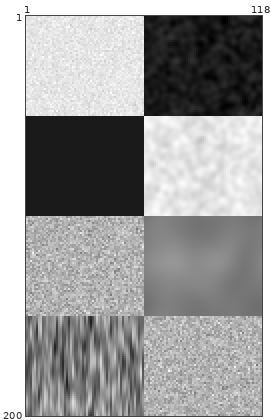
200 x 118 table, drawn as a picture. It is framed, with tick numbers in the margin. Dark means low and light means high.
It is made of 4 by 2 panels. Panel 1,1: very high, fine-grained, faint in contrast. Panel 1,2: very low, blotchy, faint in contrast. Panel 2,1: very low, flat. Panel 2,2: very high, blotchy, faint in contrast. Panel 3,1: high, fine-grained. Panel 3,2: middling, smooth, faint in contrast. Panel 4,1: middling, streaked downward, strong in contrast. Panel 4,2: high, fine-grained.
